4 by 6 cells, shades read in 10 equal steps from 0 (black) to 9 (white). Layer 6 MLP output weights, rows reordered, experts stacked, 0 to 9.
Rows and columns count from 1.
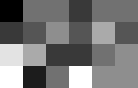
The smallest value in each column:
0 1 2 2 4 3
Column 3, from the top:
4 5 2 4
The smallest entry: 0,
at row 1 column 1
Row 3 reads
8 6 2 2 4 5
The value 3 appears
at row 2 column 2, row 2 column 4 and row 2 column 6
